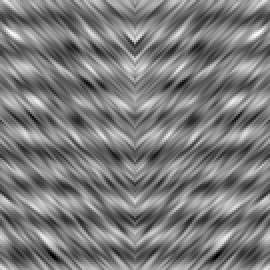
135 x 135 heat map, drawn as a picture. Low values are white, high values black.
The left and right halves mirror each other. No overall slope runs across the table. Stripes running across repeat 8 times from top to bottom. The histogram is bell-shaped.
